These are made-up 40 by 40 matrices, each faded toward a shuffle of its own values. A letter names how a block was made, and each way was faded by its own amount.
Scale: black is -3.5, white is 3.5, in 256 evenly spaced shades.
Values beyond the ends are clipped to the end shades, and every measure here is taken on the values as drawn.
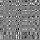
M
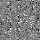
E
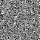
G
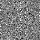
G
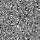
G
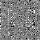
E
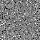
G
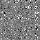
E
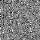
G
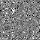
E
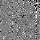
E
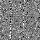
G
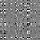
M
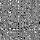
E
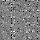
E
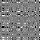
M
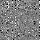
E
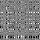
M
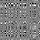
M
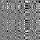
M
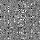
E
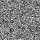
G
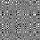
M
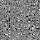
E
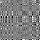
M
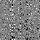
E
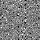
G
